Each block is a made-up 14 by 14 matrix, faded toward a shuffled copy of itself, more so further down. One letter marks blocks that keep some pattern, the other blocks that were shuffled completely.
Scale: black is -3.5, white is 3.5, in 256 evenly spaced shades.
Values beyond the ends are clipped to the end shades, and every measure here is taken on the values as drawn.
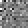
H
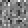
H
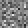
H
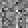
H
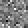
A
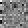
H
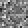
A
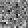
A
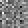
H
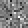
A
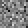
A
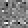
H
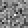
A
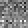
H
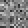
H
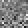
H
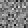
H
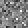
A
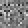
H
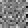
H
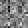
H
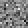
A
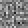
A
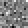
A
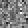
A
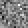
A
